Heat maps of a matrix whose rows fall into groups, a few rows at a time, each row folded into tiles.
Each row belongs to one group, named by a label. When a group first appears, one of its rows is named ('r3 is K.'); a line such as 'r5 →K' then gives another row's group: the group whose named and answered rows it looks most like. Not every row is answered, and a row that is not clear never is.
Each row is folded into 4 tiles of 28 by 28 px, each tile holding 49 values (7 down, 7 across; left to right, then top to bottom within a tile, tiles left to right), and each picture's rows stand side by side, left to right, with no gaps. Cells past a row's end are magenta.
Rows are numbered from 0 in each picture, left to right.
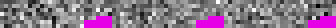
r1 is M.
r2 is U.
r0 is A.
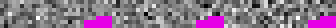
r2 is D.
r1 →U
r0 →M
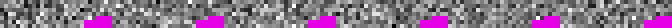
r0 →M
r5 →D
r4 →U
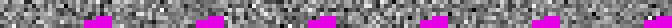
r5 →U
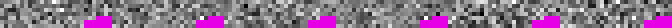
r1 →U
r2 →M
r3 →U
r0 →A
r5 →D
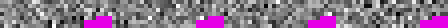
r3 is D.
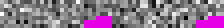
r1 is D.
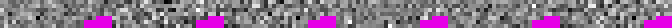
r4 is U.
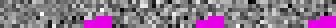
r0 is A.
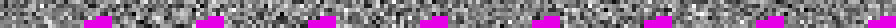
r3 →D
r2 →U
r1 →U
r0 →U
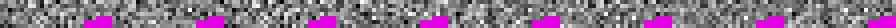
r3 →M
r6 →D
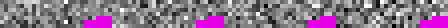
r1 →D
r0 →M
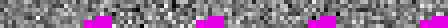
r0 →M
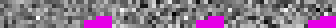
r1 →D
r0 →M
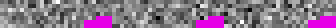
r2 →U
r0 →D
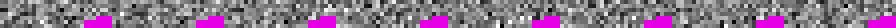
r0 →M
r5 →D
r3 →D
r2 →A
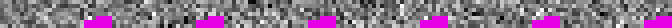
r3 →M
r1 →A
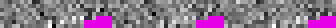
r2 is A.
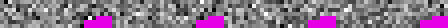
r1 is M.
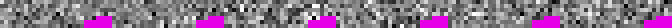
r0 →U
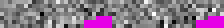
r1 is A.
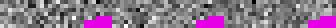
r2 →A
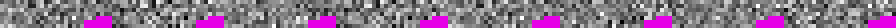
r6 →U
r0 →D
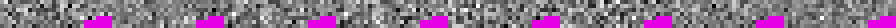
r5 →D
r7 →M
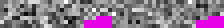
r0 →M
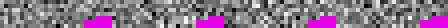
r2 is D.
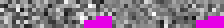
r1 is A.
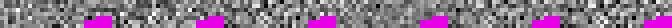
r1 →M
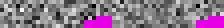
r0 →U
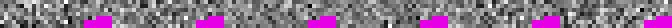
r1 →D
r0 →M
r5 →M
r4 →D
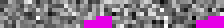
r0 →M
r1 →A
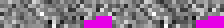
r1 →A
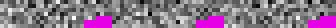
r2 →D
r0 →D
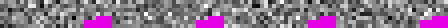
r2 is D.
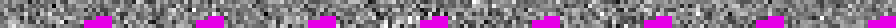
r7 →M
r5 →A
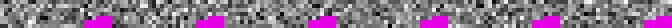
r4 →D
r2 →U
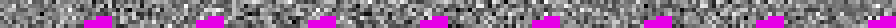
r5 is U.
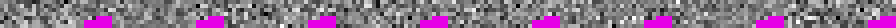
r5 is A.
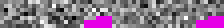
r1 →D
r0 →M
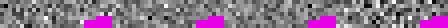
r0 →U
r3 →D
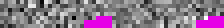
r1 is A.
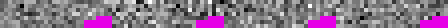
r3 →U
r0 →M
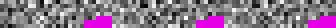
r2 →D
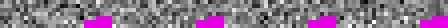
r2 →D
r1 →D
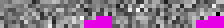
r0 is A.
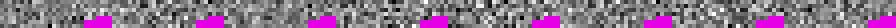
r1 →D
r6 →A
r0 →A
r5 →D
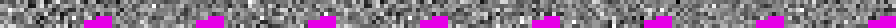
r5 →A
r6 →U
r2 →M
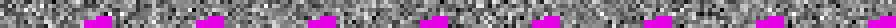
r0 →U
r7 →M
